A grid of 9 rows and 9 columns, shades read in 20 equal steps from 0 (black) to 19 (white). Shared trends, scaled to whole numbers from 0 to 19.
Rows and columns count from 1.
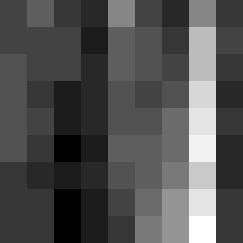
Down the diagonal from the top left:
5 5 5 3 6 7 9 17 4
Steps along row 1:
up down down up down down up down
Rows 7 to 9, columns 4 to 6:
3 6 7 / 2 5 8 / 2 4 9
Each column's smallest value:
4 3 0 2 4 5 3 10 3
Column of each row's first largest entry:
5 8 8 8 8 8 8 8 8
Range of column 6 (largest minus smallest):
4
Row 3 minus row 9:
2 1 5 1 3 -3 -6 -5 0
